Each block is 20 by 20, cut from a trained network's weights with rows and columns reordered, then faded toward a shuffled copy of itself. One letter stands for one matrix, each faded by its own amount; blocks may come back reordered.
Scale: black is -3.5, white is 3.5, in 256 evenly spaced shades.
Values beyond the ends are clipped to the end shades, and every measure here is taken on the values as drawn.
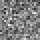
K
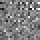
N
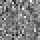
N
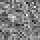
K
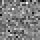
N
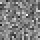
K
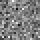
K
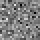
K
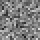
K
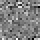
N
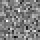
K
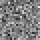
K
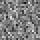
K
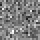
K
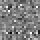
N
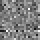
N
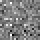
N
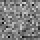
N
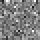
N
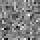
N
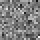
K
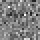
N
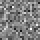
K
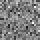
K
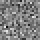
K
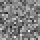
K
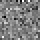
N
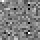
N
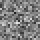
K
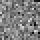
K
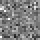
N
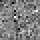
N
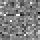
N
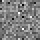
N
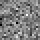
K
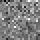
N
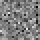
K
